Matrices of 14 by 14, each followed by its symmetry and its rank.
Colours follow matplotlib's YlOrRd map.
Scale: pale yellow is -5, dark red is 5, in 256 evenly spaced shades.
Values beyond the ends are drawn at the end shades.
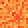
symmetric, full rank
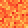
symmetric, full rank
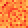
symmetric, full rank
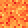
antisymmetric, full rank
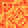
symmetric, full rank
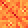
symmetric, full rank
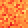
antisymmetric, full rank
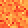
antisymmetric, full rank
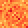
symmetric, full rank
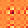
symmetric, rank one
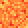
symmetric, full rank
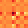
symmetric, rank one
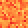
antisymmetric, full rank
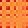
symmetric, rank one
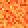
antisymmetric, full rank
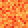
antisymmetric, full rank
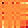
symmetric, rank one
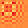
symmetric, rank one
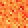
antisymmetric, full rank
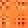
symmetric, rank one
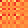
symmetric, rank one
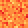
antisymmetric, full rank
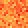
antisymmetric, full rank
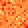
symmetric, full rank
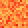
antisymmetric, full rank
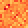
symmetric, full rank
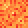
symmetric, full rank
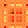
symmetric, rank one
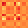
symmetric, rank one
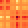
symmetric, rank one
